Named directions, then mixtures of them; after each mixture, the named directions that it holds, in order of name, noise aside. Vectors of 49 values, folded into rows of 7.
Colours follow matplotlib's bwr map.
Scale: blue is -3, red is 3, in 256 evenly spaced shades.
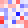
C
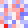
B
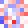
B, C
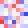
B, C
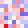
B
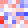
B, C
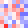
B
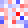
C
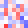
B, C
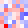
B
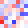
B, C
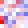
B, C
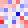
C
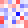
C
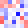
C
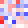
B, C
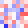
B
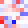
B, C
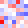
B, C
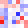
C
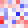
C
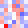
B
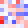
B, C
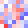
B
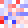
B, C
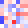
B, C
